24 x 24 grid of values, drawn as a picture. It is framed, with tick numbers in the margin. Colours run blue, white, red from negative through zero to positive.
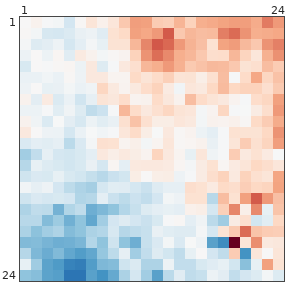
Ninth with the lowest average: bottom left. Odd patch: rougher, in the bottom right. Mirror symmetry: none. Average level on the scale: 50%. Slope: up to the top right. Roughest part: bottom right.
